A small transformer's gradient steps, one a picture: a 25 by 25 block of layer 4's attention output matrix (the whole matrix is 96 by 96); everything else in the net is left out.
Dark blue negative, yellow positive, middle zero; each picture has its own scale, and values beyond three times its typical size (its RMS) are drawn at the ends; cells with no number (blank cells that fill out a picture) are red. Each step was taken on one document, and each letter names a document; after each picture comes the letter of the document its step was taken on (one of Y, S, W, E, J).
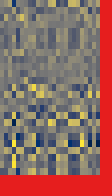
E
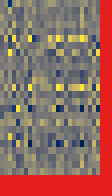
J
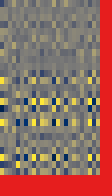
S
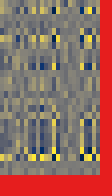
S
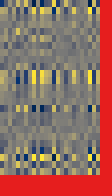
S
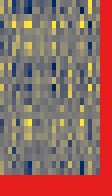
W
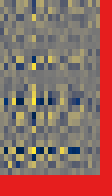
E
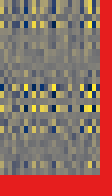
S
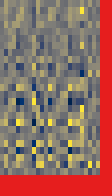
E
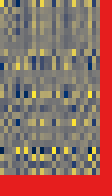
S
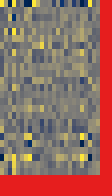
W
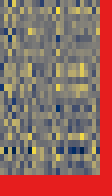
J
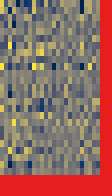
W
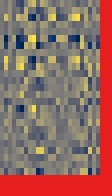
E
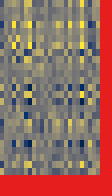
W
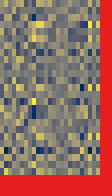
E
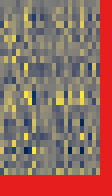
J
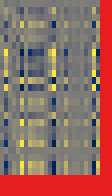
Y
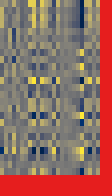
S
